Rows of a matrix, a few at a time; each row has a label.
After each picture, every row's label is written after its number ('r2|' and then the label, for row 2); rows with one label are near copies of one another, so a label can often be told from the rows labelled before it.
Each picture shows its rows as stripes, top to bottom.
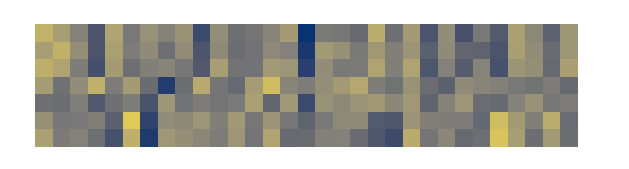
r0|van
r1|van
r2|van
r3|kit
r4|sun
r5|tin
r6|tin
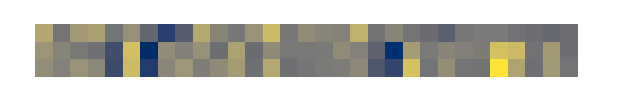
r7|kit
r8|tin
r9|tin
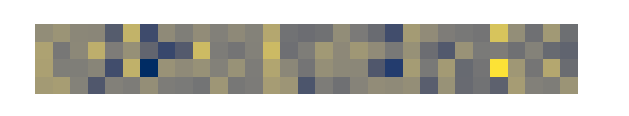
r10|tin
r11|kit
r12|tin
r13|van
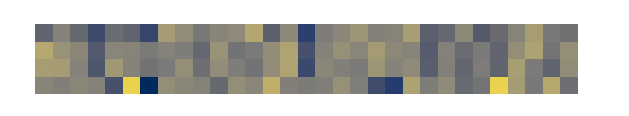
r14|sun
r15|van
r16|van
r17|tin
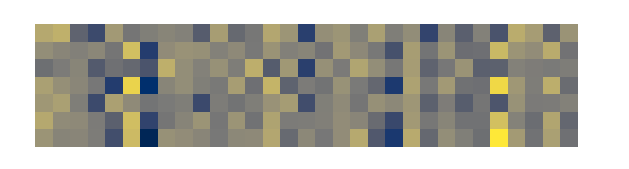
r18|van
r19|tin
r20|sun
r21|tin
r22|van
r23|tin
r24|tin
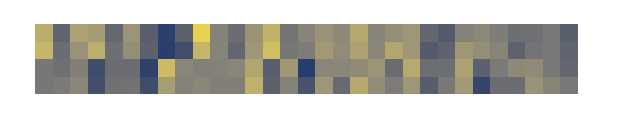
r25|kit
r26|kit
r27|sun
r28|sun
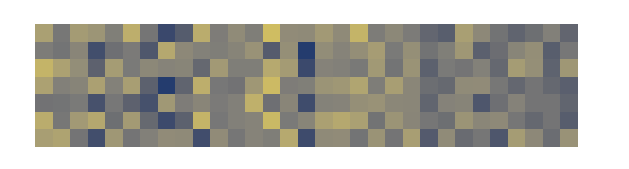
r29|kit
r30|sun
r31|van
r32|kit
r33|sun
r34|kit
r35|van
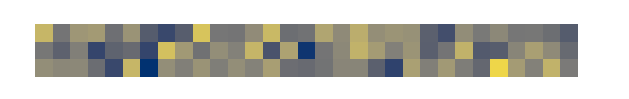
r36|kit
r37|sun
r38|tin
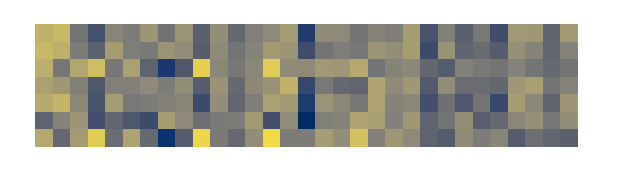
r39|van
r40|van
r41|kit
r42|van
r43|van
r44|sun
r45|kit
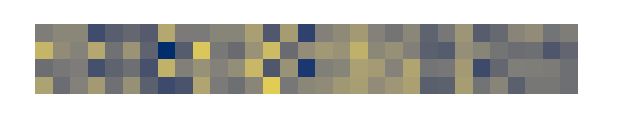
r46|sun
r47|kit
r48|sun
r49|kit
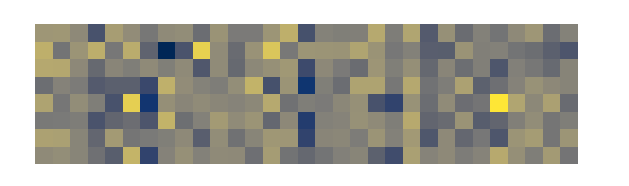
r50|van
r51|kit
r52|van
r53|sun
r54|tin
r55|sun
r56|van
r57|tin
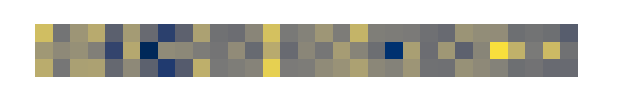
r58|kit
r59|tin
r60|kit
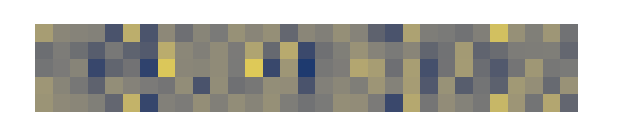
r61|tin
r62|sun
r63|sun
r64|van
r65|tin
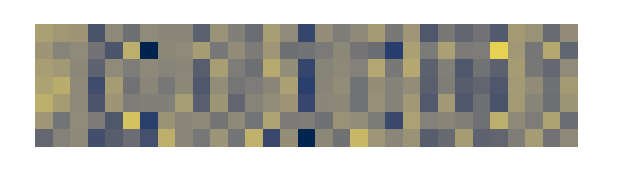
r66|van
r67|tin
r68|van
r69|van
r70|van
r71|tin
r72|sun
